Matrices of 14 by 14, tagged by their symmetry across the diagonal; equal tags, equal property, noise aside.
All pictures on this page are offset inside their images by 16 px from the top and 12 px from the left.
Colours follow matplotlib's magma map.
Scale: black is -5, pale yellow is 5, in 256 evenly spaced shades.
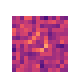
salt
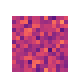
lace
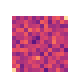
salt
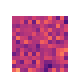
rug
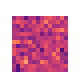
lace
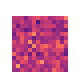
lace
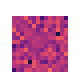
salt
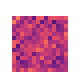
salt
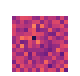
salt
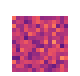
lace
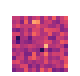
rug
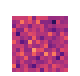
lace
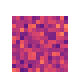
rug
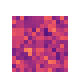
rug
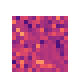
rug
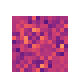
salt
